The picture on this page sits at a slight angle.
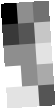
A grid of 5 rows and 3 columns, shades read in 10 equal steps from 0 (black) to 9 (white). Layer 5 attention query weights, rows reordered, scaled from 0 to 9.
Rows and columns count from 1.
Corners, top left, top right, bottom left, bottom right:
0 4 8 3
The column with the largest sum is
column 3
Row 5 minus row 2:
6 5 -4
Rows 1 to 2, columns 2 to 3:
5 4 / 3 7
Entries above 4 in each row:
1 1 3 3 2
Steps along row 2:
up up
